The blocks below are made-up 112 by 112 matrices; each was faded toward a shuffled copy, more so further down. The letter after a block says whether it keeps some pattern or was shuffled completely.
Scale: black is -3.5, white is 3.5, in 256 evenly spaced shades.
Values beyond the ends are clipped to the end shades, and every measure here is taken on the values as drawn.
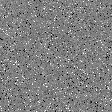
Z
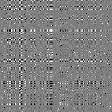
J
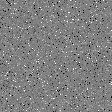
Z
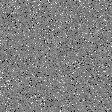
Z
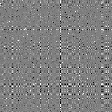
J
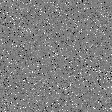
Z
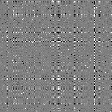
J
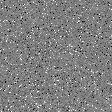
Z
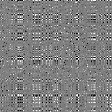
J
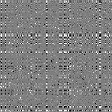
J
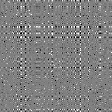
J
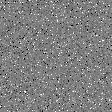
Z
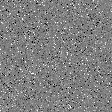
Z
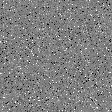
Z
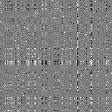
J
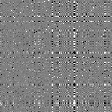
J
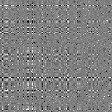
J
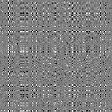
J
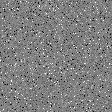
Z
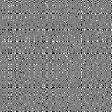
J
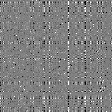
J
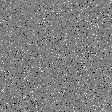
Z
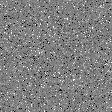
Z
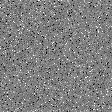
Z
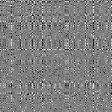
J
